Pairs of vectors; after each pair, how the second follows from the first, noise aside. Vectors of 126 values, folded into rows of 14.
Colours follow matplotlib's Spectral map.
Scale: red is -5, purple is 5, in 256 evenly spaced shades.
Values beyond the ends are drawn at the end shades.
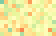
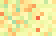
wrapped around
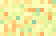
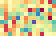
scaled up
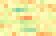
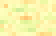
shrunk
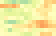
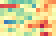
scaled up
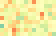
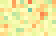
wrapped around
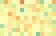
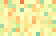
copied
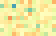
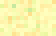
shrunk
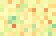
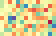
scaled up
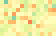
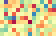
scaled up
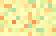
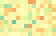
negated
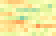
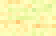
shrunk
